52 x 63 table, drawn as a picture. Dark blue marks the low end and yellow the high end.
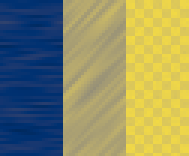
The table splits into one row of 3 panels. Panel 1,1: very low, streaked across, faint in contrast. Panel 1,2: high, slanting up to the right, faint in contrast. Panel 1,3: very high, checkered, faint in contrast.
